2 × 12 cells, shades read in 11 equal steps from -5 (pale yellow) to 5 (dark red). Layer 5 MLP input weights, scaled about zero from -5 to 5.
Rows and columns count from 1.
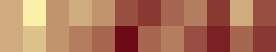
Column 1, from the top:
-2 -2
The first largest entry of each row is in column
7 6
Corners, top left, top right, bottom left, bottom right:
-2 2 -2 3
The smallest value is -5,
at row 1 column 2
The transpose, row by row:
-2 -2 / -5 -3 / -1 -1 / -2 0 / -1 1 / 2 5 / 3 1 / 1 0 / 0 2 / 3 4 / -2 1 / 2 3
